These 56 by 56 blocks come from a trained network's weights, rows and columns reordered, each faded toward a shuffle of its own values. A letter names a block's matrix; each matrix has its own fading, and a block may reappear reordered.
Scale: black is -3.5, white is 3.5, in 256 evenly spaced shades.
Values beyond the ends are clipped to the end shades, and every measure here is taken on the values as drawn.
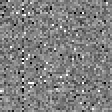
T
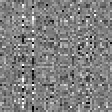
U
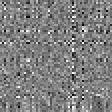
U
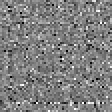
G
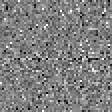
G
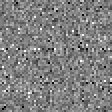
T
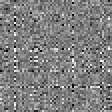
U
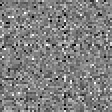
G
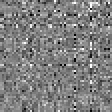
U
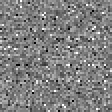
T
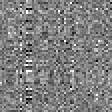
U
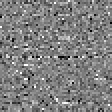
G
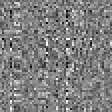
U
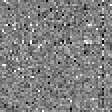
T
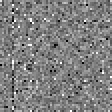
T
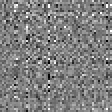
U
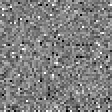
T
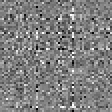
U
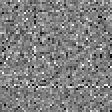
G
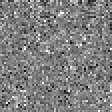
G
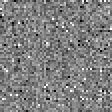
T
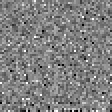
T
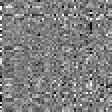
U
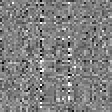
U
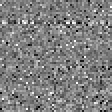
G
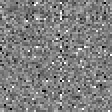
T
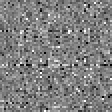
G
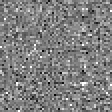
G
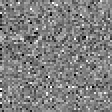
G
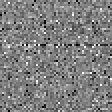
G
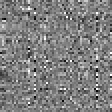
U
